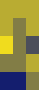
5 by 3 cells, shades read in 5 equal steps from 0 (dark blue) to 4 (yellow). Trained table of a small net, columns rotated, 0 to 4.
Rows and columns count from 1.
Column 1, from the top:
3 3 4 2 0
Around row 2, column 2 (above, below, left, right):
3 2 3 3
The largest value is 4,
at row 3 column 1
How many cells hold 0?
2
